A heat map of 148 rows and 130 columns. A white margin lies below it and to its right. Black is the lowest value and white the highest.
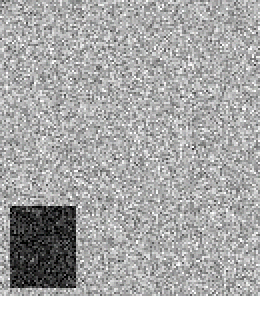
An odd patch, lower than its surroundings, sits in the bottom left. Most values sit high, with a long tail of low ones. The bottom left is the ninth with the lowest average. There are no regular stripes.
